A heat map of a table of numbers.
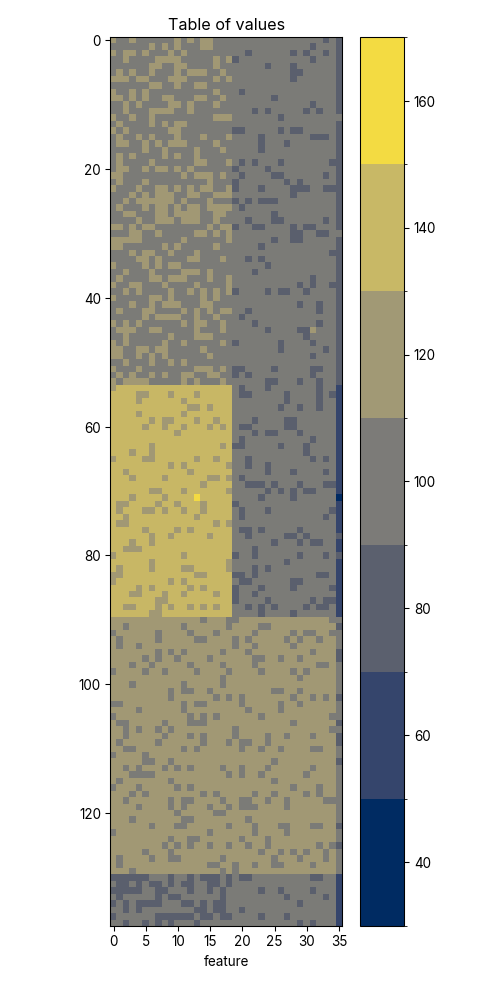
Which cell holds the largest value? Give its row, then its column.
71, 13
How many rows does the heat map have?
138
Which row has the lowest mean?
130
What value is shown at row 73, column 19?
100
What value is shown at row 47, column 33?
100
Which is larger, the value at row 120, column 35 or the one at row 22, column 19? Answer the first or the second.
the first
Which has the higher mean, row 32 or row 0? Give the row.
0
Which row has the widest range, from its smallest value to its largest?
71
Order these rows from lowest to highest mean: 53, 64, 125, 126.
53, 125, 126, 64
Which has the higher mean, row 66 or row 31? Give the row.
66
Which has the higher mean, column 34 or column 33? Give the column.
34
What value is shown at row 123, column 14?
120
